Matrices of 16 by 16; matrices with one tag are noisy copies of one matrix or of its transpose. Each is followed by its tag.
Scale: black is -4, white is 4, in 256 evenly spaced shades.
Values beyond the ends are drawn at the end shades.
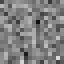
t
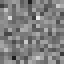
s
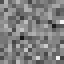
t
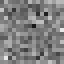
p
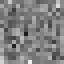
p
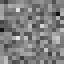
s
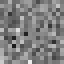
p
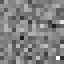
t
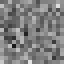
p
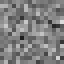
t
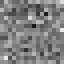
p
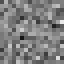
t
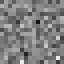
t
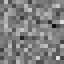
t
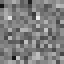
s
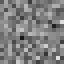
t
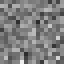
t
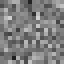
s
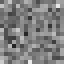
p
